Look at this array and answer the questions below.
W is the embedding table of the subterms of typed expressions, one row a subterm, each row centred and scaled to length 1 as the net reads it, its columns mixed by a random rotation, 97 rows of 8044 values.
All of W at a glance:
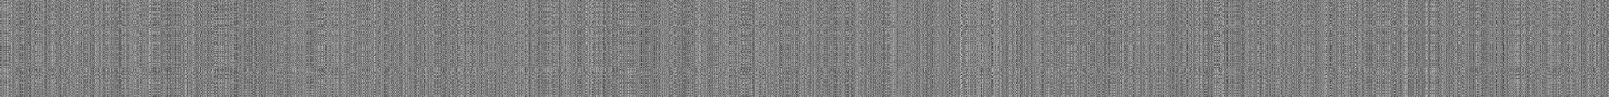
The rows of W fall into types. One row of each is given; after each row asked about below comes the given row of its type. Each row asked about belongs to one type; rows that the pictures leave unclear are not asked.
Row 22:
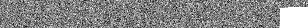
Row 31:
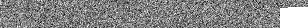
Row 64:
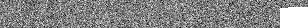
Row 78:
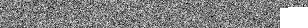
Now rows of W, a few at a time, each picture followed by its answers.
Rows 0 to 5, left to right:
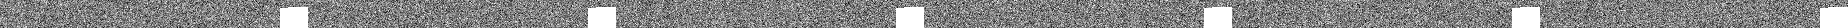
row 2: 64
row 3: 22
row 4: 78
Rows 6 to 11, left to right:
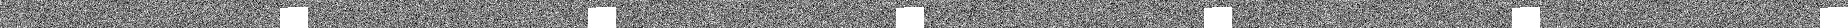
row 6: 31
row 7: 22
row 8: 78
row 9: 78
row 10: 78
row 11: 31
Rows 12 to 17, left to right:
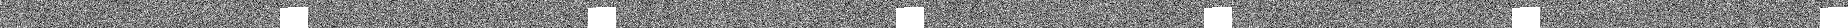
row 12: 31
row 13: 22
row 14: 64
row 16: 31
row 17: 64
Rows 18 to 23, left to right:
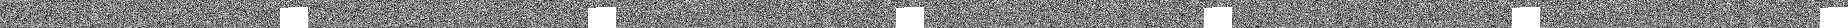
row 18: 78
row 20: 64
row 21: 22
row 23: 64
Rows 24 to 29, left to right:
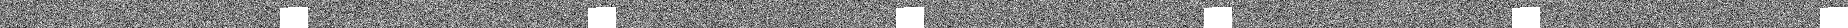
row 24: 22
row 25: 78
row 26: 31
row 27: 22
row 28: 31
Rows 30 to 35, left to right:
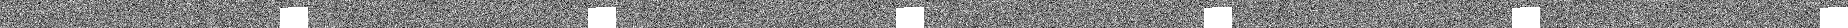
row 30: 64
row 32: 31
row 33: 64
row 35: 78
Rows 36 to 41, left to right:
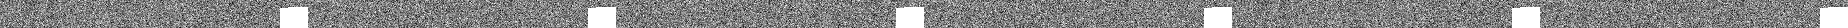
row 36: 64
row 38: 22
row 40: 64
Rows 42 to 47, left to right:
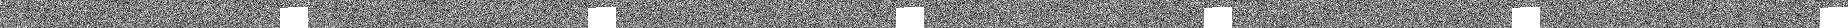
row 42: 31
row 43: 31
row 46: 64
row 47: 22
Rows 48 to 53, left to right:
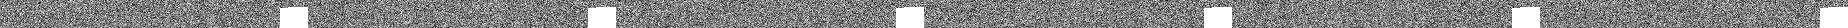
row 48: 64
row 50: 64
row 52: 64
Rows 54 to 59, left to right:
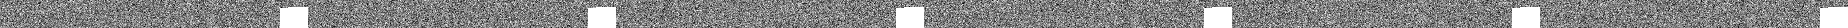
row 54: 64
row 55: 22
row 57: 64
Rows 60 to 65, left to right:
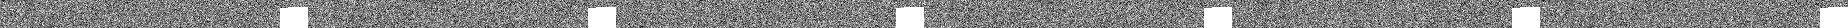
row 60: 64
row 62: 22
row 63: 31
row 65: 64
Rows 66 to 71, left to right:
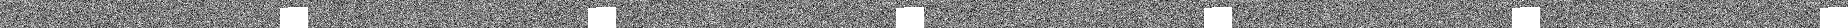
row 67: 64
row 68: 78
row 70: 78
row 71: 78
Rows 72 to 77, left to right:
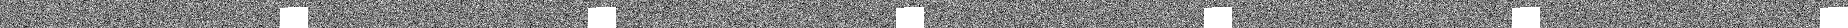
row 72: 22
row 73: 22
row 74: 78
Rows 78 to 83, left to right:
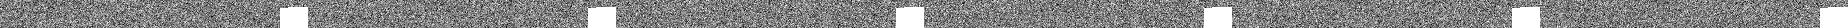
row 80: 22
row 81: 64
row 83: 31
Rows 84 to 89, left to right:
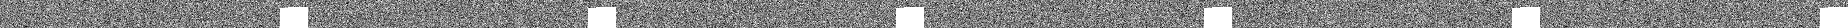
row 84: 22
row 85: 64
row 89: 22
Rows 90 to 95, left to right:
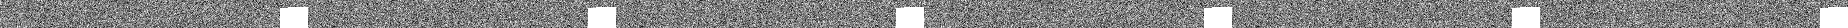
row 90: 31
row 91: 22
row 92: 22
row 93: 31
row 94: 22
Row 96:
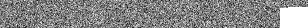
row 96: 22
